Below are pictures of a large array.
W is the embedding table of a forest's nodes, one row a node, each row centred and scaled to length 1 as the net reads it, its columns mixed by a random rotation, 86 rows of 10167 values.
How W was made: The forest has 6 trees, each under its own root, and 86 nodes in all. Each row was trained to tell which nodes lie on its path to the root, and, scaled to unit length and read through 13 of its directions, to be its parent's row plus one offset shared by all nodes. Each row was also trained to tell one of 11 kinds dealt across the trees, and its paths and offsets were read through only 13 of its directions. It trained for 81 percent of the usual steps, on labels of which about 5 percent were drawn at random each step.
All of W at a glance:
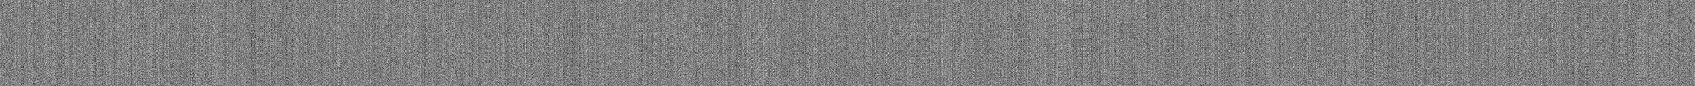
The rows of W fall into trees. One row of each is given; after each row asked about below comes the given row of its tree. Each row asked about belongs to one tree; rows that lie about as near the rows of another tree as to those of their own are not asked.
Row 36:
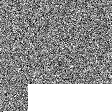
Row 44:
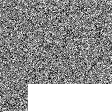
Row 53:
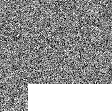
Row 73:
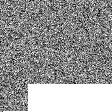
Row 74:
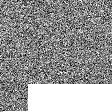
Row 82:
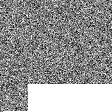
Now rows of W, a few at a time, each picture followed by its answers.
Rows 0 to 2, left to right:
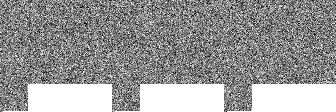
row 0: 36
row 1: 53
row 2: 36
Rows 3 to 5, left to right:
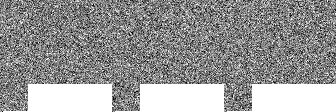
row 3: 82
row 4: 73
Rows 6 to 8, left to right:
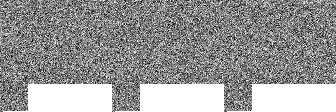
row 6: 44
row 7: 36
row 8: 44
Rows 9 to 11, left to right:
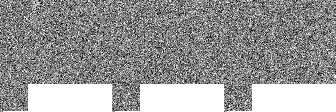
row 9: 53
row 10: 44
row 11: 36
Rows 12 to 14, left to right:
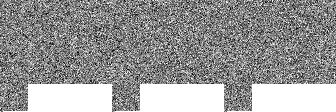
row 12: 44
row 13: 53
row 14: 36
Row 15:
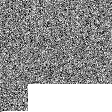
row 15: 53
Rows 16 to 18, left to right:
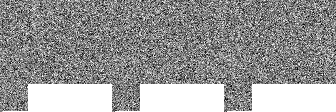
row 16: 53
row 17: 36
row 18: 36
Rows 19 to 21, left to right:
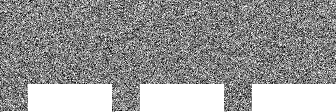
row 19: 73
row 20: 73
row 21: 44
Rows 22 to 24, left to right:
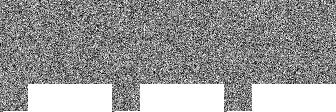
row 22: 53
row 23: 74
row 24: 73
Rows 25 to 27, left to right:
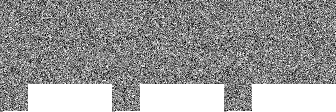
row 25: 74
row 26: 74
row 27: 74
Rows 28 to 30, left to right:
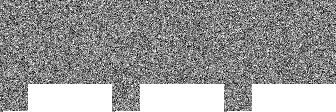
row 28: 44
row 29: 74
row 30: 73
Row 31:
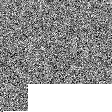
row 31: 44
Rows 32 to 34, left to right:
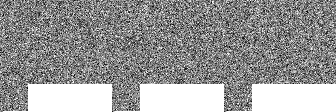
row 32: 74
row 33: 53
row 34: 53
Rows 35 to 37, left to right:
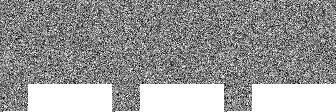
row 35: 73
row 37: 73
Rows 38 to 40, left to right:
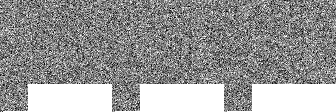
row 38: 82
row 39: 44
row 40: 44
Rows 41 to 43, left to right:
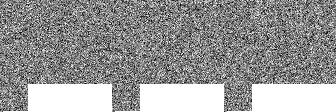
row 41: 73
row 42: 44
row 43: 53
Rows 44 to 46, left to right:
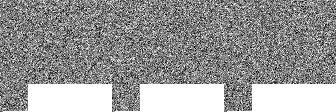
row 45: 73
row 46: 44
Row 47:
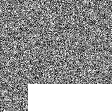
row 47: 73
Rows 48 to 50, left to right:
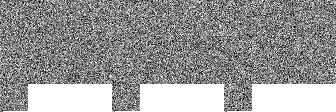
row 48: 36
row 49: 73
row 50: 44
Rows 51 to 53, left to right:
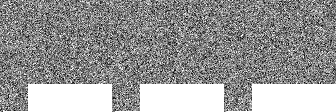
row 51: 44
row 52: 53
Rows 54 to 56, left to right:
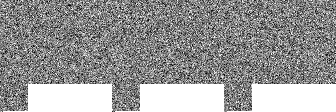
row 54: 44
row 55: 36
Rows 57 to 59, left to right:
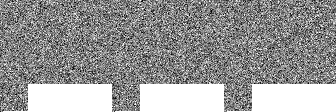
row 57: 53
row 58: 73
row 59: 44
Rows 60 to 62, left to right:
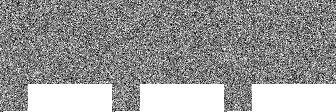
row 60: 36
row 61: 73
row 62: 36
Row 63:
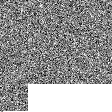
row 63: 44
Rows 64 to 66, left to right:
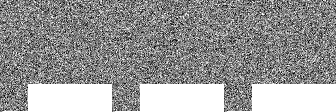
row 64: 74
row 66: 74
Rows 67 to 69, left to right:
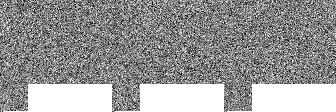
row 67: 82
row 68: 53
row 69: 73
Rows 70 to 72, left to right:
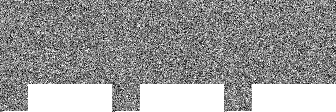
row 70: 74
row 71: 36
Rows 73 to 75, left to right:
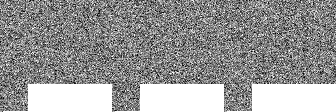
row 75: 73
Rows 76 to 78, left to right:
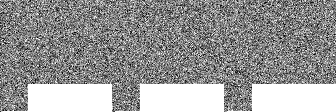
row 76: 73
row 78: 74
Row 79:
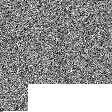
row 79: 53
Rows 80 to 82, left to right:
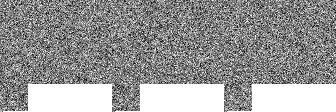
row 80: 44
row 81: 74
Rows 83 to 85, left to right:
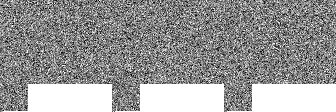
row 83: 74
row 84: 73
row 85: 53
